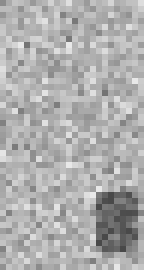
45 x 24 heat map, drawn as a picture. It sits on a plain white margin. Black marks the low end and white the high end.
An odd patch, lower than its surroundings, sits in the bottom right. The ninth with the lowest average is the bottom right. On average the colour sits 70% of the way up the scale. No row or column stands out.
